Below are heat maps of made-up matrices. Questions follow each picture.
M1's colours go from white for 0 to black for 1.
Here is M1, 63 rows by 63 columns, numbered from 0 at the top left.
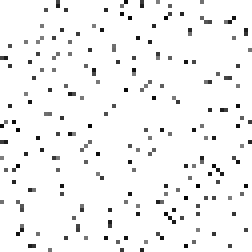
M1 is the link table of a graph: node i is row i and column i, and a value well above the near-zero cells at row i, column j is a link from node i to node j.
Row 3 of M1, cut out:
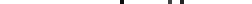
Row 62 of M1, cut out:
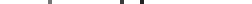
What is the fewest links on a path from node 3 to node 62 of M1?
2
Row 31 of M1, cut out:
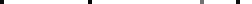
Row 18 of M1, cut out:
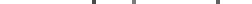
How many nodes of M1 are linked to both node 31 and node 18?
0
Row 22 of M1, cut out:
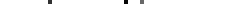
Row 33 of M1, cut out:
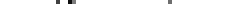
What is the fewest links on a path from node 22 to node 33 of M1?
4
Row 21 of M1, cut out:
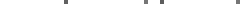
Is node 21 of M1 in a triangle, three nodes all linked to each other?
yes
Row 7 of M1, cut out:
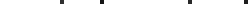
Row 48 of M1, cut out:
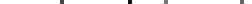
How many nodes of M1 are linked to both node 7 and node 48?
1
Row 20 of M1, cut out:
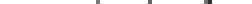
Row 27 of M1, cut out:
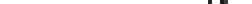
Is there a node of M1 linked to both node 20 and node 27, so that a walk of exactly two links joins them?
yes
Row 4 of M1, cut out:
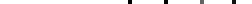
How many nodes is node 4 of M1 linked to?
4
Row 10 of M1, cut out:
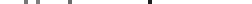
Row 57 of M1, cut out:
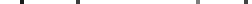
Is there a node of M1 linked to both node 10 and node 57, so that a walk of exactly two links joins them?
no
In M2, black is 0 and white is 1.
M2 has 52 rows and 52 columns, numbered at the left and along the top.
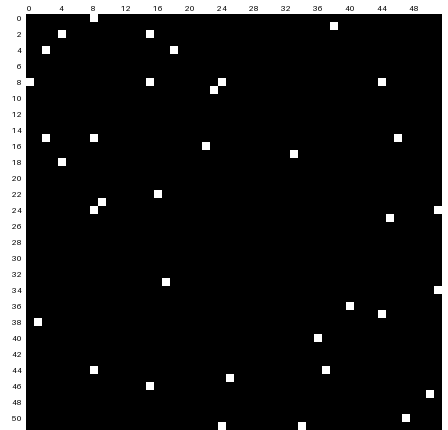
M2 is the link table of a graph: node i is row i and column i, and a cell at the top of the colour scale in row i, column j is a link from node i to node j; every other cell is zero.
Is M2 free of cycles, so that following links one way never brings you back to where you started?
no
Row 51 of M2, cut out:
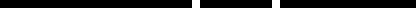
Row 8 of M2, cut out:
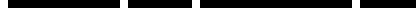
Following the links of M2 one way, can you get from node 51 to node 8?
yes
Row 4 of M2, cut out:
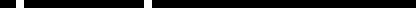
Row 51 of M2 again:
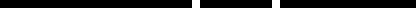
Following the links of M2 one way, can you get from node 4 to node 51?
yes
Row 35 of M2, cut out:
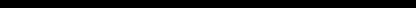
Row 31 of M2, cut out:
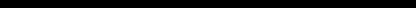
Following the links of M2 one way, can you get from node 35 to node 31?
no
